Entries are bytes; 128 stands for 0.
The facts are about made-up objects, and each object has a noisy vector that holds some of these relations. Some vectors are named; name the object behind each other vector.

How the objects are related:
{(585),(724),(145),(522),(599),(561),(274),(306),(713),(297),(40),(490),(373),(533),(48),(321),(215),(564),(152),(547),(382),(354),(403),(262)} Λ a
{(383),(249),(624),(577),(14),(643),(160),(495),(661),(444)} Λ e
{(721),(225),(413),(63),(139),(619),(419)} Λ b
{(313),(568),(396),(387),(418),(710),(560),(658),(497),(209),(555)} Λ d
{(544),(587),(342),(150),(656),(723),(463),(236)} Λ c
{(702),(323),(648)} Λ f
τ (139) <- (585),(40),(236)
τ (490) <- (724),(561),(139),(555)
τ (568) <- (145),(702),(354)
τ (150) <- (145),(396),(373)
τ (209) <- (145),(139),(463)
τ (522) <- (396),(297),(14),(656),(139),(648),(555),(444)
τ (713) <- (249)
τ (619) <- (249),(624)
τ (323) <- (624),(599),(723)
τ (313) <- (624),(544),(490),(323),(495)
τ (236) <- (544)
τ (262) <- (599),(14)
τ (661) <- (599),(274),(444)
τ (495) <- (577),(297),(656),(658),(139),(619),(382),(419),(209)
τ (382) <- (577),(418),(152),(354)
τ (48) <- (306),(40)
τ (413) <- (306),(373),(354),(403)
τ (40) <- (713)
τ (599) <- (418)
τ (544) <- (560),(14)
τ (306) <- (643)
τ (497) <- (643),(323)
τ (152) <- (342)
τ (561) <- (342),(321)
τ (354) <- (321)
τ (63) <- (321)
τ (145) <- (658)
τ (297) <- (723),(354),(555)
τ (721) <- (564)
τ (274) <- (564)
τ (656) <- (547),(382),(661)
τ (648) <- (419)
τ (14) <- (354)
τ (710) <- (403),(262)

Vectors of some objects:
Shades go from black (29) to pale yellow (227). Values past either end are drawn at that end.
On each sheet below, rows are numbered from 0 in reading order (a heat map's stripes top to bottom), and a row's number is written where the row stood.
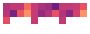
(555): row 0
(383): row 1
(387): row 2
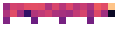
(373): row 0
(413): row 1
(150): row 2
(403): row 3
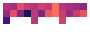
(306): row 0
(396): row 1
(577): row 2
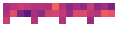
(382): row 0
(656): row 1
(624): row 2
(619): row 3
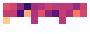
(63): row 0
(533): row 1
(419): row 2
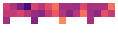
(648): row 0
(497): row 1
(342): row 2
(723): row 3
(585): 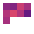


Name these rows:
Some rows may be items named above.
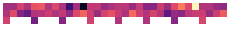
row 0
(490)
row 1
(413)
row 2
(249)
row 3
(444)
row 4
(419)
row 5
(585)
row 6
(710)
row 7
(577)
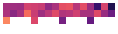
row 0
(342)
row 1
(661)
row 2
(413)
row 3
(713)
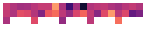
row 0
(139)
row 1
(418)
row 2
(249)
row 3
(209)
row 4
(152)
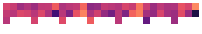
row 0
(225)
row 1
(547)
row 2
(555)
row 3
(724)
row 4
(396)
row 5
(643)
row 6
(262)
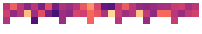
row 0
(568)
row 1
(48)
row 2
(236)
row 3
(721)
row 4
(568)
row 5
(463)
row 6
(14)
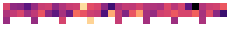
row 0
(323)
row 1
(145)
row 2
(560)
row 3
(63)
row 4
(658)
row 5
(587)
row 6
(702)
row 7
(599)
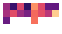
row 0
(713)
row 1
(721)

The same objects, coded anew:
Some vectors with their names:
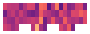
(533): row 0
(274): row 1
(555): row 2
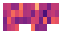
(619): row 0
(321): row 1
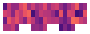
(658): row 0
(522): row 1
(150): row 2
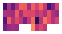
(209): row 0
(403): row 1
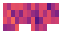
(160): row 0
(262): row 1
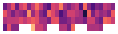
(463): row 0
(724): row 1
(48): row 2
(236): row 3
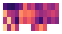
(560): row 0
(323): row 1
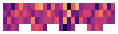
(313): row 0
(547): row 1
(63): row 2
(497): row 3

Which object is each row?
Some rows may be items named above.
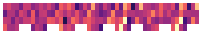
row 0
(490)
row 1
(656)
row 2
(403)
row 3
(342)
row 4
(564)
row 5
(139)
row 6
(564)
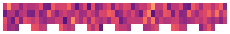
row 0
(152)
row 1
(585)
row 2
(373)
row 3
(555)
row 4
(599)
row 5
(577)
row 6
(585)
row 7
(419)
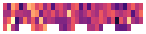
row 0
(564)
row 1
(643)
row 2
(413)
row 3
(396)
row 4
(568)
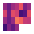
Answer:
(150)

